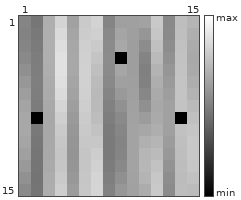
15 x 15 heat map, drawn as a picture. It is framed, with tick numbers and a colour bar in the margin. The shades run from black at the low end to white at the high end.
Histogram: skewed, a long tail of low values. Grain: streaks running down. Slope: none. Lone odd cells: 3, each lower than its neighbours.
